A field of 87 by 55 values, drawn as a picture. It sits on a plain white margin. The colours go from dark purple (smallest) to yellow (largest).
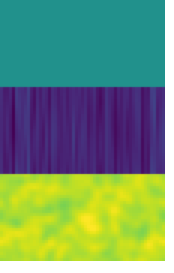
It is made of 3 by 1 panels. Panel 1,1: middling, flat. Panel 2,1: very low, streaked downward, faint in contrast. Panel 3,1: very high, blotchy, faint in contrast.
